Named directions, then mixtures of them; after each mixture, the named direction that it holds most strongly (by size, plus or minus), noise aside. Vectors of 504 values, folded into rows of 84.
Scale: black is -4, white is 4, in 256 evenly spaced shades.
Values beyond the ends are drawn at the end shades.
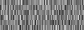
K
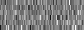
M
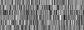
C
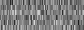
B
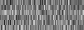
B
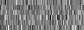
M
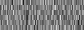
K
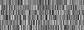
K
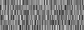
K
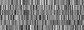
K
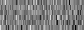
M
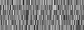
C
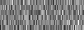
B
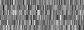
B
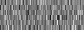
M
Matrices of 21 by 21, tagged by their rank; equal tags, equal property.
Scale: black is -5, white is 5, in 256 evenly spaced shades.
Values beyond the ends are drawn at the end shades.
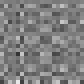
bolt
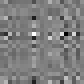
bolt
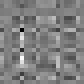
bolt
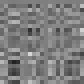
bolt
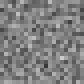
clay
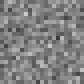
clay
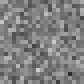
clay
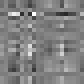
bolt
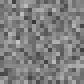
clay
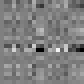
bolt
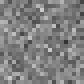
clay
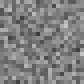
clay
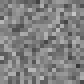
clay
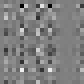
bolt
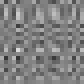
bolt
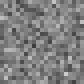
clay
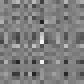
bolt
